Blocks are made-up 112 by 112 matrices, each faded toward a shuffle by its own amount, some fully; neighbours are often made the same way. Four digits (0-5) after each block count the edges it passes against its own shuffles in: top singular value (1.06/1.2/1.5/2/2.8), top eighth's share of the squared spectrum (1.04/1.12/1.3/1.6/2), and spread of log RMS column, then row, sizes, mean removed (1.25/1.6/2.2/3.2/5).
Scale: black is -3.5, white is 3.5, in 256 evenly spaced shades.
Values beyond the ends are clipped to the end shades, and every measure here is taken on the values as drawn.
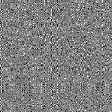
4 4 3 2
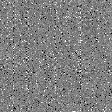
4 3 2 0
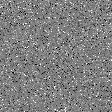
2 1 0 0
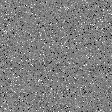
2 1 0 0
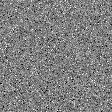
0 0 0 0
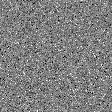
0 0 0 0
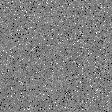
2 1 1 1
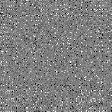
4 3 2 2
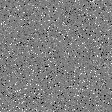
0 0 0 0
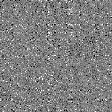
4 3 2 2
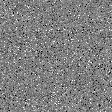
2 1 0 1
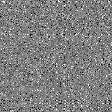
4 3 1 2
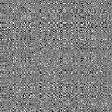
5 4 3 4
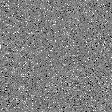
3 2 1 1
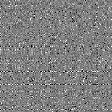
5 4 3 3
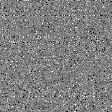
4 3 1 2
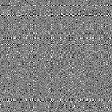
5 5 3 4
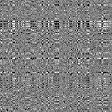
5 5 3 4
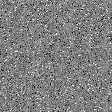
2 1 0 0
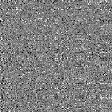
4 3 2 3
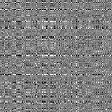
5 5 3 4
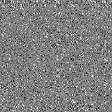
4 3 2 2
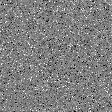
1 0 0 0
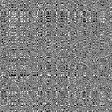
5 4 3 3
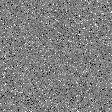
1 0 0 0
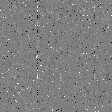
4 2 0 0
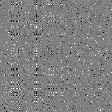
5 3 2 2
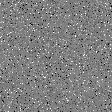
0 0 0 0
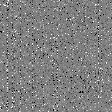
3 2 2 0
